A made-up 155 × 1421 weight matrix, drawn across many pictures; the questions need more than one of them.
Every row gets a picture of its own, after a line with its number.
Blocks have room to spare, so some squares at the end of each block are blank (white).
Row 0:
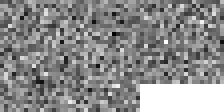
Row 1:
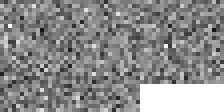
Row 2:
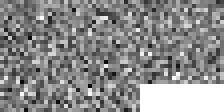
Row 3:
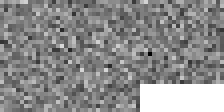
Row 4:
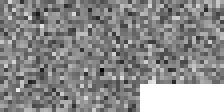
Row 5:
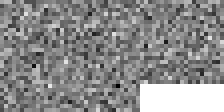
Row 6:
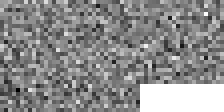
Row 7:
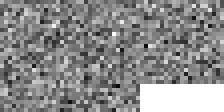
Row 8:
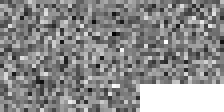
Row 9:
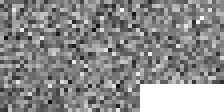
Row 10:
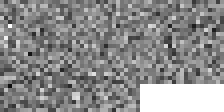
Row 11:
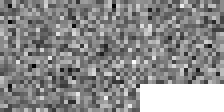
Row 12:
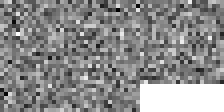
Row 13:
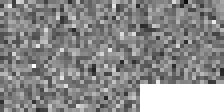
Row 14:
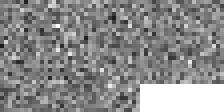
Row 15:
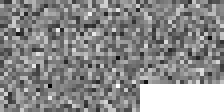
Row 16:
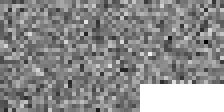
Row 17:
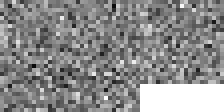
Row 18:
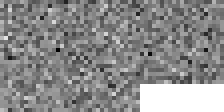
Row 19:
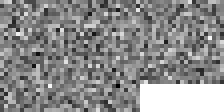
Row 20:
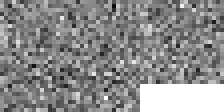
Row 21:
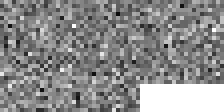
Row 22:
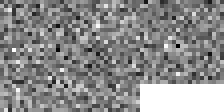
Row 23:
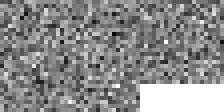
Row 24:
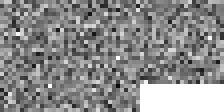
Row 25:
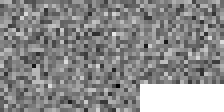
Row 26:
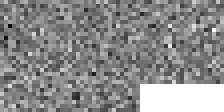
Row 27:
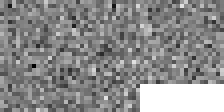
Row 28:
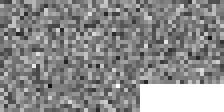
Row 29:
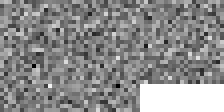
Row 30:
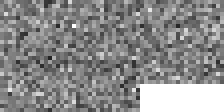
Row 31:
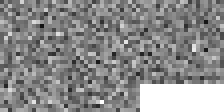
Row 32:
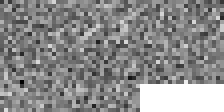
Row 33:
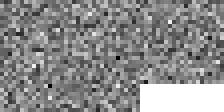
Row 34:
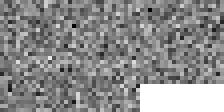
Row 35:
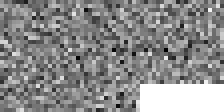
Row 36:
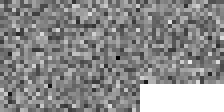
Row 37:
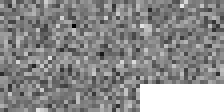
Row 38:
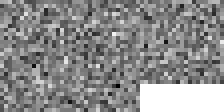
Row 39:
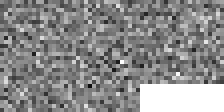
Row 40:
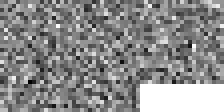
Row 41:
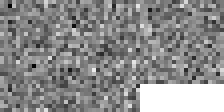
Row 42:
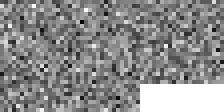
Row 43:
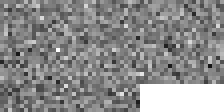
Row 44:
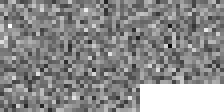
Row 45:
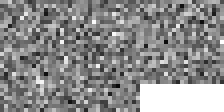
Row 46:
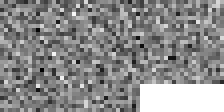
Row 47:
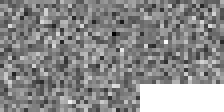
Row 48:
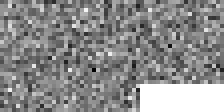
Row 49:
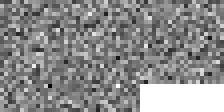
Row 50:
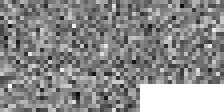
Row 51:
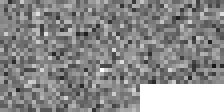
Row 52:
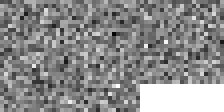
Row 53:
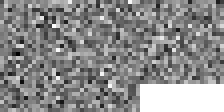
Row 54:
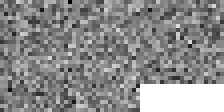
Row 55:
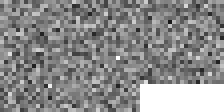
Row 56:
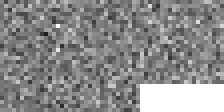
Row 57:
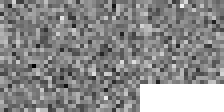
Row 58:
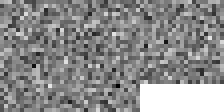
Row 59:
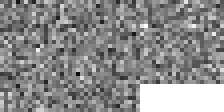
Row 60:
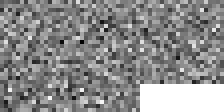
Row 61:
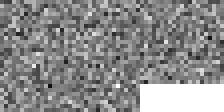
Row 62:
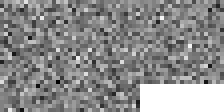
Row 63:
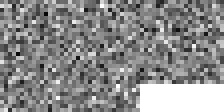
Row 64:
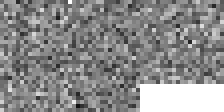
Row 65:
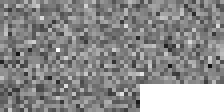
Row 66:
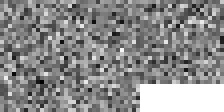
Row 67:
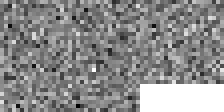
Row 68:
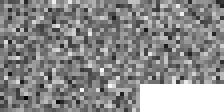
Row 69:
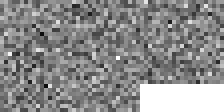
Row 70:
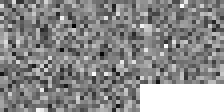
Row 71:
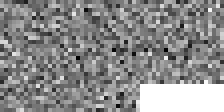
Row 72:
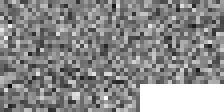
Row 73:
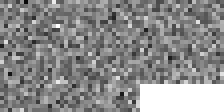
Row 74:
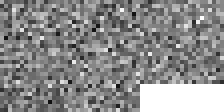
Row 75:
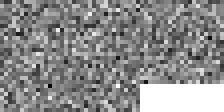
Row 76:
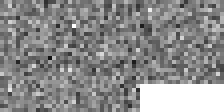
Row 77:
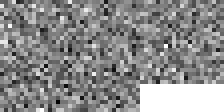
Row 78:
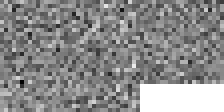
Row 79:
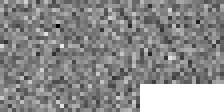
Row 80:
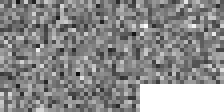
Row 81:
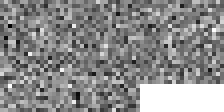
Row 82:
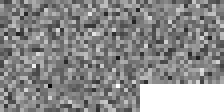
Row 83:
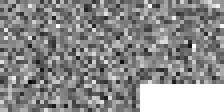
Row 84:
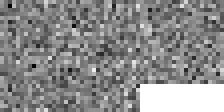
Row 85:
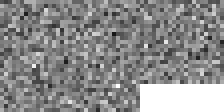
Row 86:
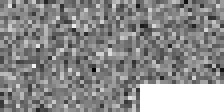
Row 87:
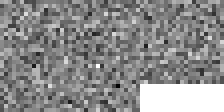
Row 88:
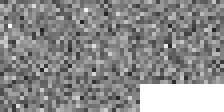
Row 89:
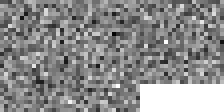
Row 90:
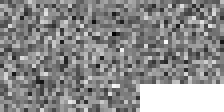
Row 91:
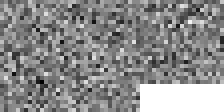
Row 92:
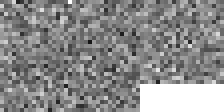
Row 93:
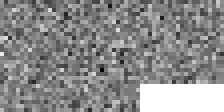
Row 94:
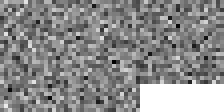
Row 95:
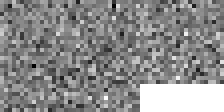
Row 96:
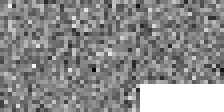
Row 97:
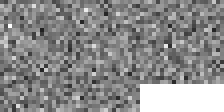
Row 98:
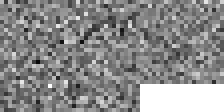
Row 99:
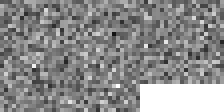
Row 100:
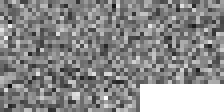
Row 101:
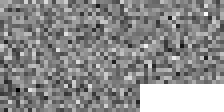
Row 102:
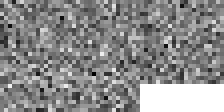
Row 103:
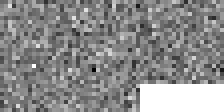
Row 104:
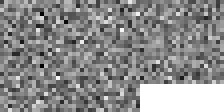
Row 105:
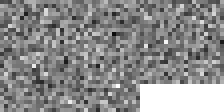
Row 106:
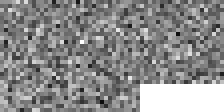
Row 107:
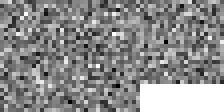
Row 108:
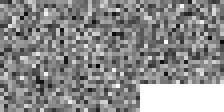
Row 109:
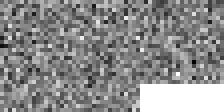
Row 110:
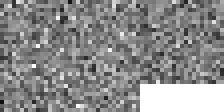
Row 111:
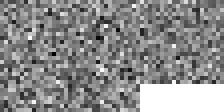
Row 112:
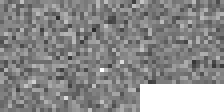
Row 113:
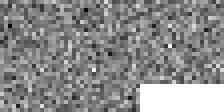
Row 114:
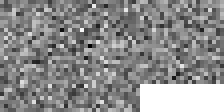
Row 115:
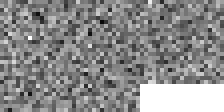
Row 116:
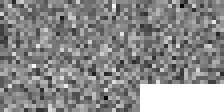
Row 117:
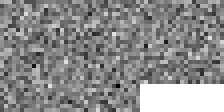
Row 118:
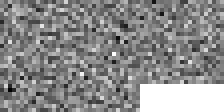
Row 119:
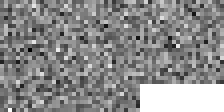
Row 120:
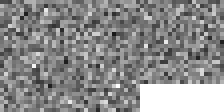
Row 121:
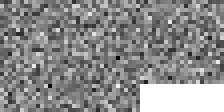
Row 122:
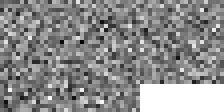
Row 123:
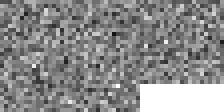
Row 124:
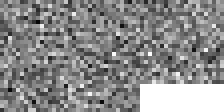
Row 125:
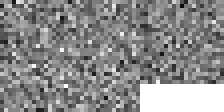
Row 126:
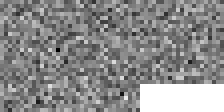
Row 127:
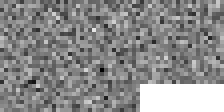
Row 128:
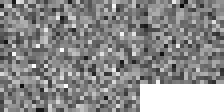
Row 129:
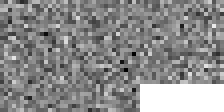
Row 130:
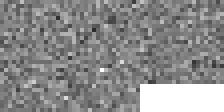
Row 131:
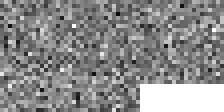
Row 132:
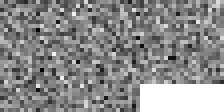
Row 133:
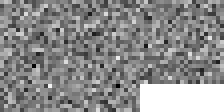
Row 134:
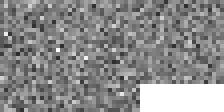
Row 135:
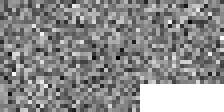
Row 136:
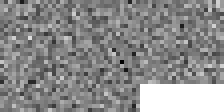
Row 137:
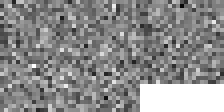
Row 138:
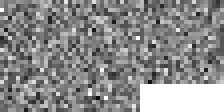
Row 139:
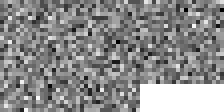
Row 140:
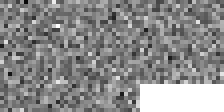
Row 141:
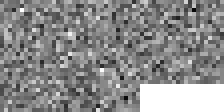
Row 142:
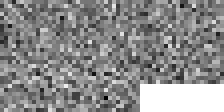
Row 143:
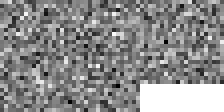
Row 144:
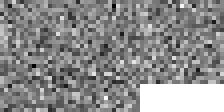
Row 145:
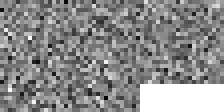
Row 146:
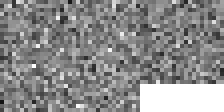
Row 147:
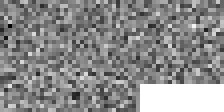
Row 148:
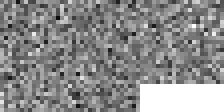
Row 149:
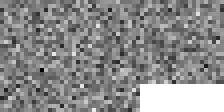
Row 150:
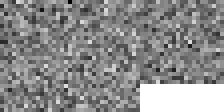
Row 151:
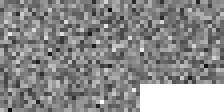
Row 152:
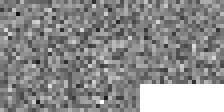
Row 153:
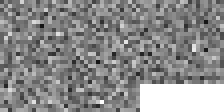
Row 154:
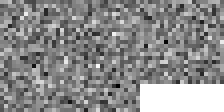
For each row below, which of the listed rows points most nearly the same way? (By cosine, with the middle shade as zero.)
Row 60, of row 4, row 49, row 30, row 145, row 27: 145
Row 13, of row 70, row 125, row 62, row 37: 125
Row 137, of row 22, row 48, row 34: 48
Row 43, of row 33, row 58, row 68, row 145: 68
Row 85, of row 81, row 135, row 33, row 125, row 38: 33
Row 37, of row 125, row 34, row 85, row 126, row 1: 34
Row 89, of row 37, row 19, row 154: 37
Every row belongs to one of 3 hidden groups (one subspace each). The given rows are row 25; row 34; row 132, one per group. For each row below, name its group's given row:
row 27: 34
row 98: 132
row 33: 25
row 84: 34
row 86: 34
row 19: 25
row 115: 132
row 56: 132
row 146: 34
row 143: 25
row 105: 25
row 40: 132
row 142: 34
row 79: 132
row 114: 132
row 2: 132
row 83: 132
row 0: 25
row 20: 34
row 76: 34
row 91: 25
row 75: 25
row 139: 132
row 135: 25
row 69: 25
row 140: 132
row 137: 34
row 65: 132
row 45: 25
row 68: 132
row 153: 132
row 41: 34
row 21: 34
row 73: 132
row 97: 34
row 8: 25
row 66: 25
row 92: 34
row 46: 132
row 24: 25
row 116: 34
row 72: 34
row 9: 132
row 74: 132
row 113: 34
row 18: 132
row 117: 25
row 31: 132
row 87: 25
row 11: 34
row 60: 132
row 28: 25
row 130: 132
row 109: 132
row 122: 132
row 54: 34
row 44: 34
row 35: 132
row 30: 34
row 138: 132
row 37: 34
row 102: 34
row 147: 34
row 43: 132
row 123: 25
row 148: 34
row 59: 34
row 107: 25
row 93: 132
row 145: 132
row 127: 132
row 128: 34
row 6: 132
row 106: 132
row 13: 34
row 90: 25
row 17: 34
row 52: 25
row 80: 34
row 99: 25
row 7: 25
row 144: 34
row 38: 25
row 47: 25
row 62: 132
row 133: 25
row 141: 132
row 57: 34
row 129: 132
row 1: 34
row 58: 25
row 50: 34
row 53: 132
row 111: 132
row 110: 34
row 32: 132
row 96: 34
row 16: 132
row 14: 132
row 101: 132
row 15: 25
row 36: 25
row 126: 132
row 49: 25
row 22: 132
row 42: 34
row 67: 34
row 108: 25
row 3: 132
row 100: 34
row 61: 25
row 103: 34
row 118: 132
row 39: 132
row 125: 34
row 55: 25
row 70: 34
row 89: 25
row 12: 25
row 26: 34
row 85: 25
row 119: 132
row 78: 132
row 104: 132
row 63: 132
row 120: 25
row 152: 132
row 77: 34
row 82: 25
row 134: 132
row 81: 34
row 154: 25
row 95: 34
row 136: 132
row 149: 132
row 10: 34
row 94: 132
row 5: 25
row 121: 25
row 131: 34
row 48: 34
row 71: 132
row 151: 132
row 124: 132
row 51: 132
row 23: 25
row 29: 25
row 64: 34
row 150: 34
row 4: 132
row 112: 132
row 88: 34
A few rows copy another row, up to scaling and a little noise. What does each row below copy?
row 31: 153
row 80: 59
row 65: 43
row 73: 140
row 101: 6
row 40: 83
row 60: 122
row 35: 71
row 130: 112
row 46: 132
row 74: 9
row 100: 72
